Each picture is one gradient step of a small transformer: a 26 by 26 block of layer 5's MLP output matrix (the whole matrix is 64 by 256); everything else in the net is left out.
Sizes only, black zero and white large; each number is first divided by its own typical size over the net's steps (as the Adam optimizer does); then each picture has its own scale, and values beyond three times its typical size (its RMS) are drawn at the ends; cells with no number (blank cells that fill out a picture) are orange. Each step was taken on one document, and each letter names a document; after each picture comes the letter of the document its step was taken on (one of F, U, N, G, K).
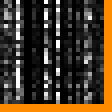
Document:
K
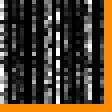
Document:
K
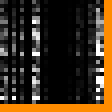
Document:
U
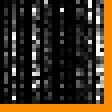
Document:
U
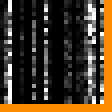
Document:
K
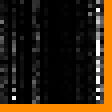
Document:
U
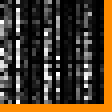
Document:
K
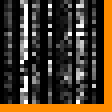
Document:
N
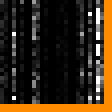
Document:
U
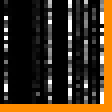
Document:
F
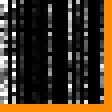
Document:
F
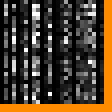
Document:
N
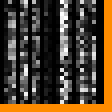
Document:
N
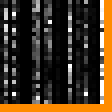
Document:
F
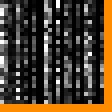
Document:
K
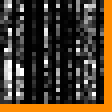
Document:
K
